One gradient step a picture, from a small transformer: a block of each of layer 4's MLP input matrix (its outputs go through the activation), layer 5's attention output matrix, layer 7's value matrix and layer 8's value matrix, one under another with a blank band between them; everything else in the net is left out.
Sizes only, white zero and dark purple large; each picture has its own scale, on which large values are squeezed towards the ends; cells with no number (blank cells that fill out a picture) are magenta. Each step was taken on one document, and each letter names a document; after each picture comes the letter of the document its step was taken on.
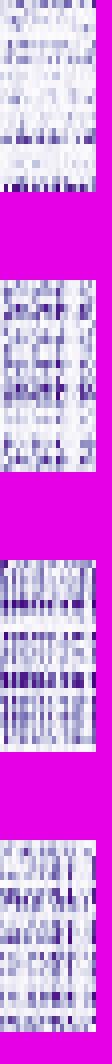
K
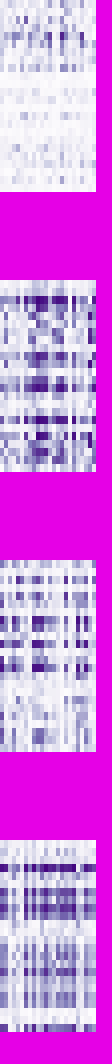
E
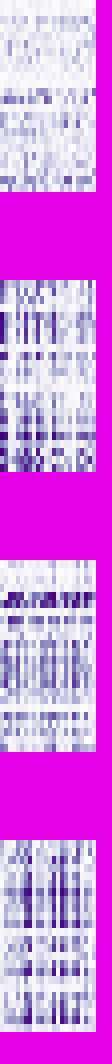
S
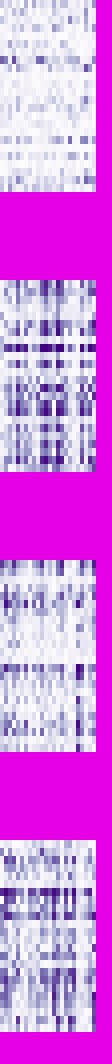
K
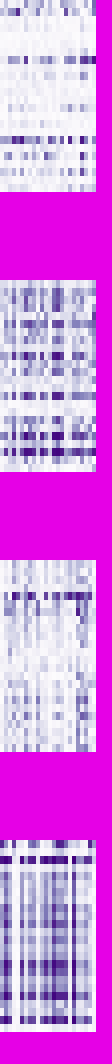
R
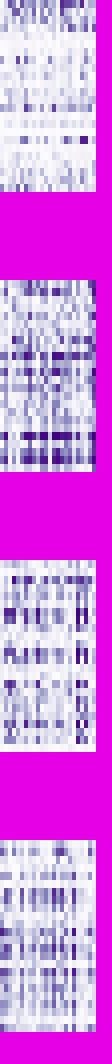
R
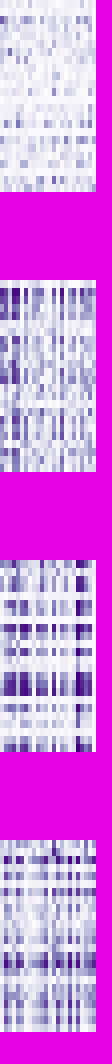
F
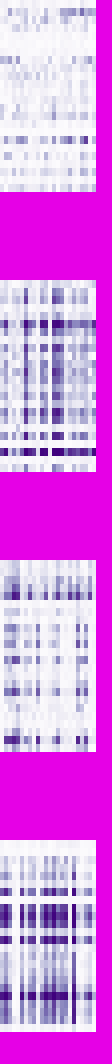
R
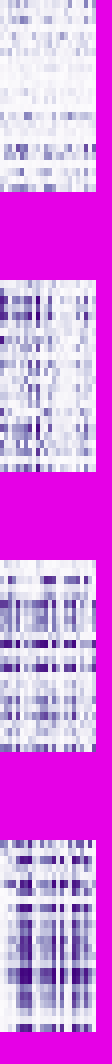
S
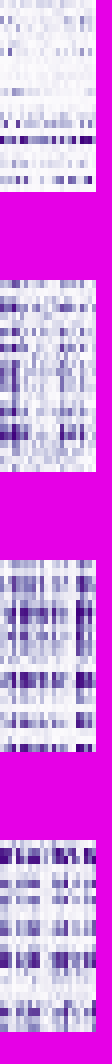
F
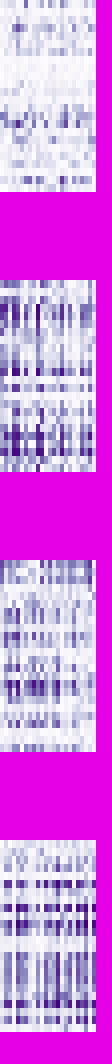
F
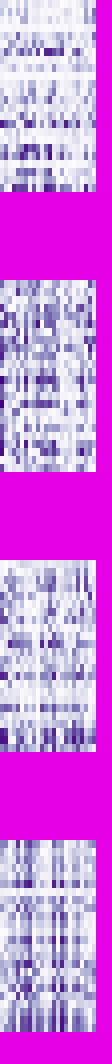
S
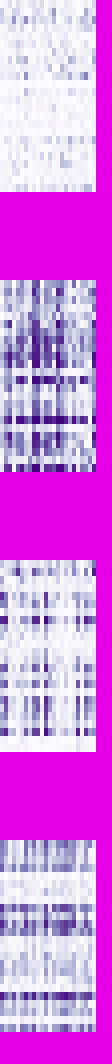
E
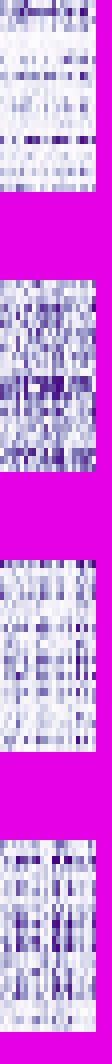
R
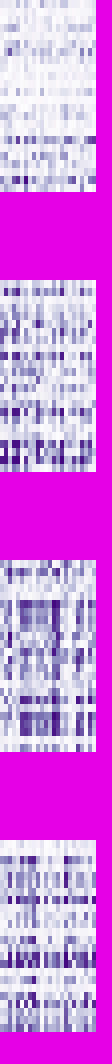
F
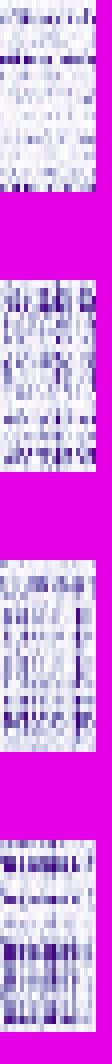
K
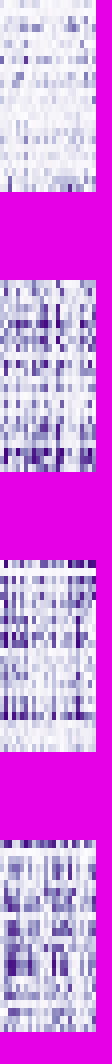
K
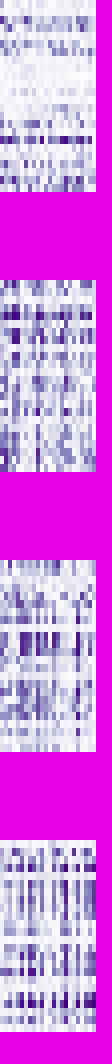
F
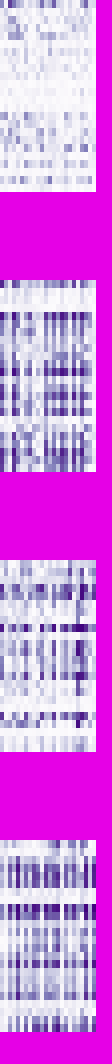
F
